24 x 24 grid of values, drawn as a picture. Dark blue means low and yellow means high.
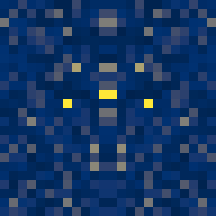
Histogram: skewed, a long tail of high values. Slope: none. Grain: fine. Average level on the scale: 10%. Mirror symmetry: left to right.
